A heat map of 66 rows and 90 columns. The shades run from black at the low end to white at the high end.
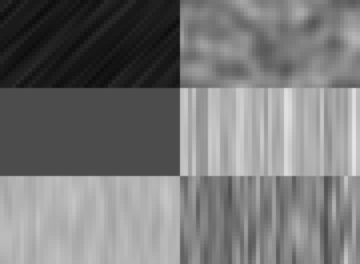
The table splits into 3 rows of 2 panels. Panel 1,1: very low, slanting up to the right, faint in contrast. Panel 1,2: middling, blotchy. Panel 2,1: low, flat. Panel 2,2: high, streaked downward. Panel 3,1: high, streaked downward, faint in contrast. Panel 3,2: middling, streaked downward.
